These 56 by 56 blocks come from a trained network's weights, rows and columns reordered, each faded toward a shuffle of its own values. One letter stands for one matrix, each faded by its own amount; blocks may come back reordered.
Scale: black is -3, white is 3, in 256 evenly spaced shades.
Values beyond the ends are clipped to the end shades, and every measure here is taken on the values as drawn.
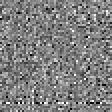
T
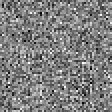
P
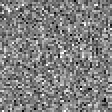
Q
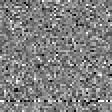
T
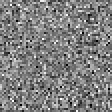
Q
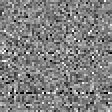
T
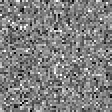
Q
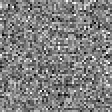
P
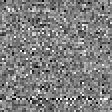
T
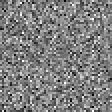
P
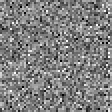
P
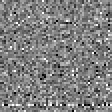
T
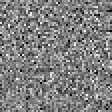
Q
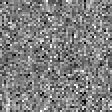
Q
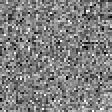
Q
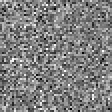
P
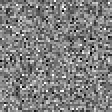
Q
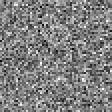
P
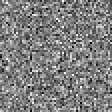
P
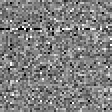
T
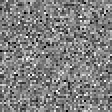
Q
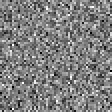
P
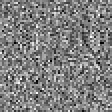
P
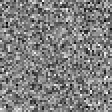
P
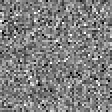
Q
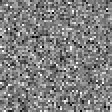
Q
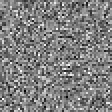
P
